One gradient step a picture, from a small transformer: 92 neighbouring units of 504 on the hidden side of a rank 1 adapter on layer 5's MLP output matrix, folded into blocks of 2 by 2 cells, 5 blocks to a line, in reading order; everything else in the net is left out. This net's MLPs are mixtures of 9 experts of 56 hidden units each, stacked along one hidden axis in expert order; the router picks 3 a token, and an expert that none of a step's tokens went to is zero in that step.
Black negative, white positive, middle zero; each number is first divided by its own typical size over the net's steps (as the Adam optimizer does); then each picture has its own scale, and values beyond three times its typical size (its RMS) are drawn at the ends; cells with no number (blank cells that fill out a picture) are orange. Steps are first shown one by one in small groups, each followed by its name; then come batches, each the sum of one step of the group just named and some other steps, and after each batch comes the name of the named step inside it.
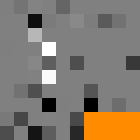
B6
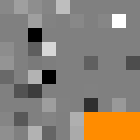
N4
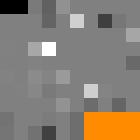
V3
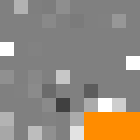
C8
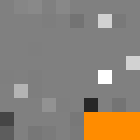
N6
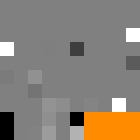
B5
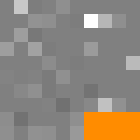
C8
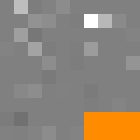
B5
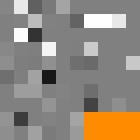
N4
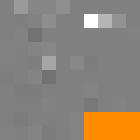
N4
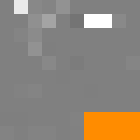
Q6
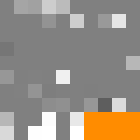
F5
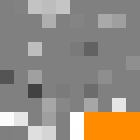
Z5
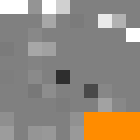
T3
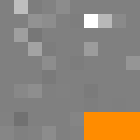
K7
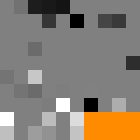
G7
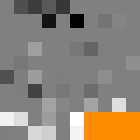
Z5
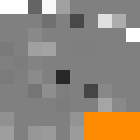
T3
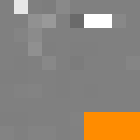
Q6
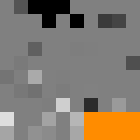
G7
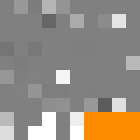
F5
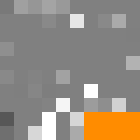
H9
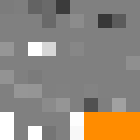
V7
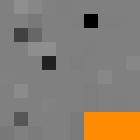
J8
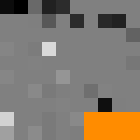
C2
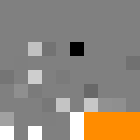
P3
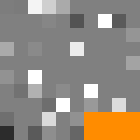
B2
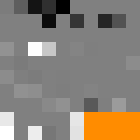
V7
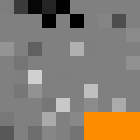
B2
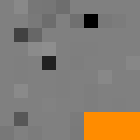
J8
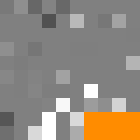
H9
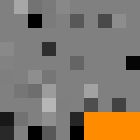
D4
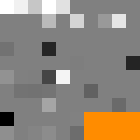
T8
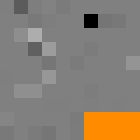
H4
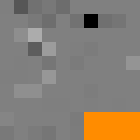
H4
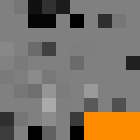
D4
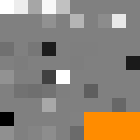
T8
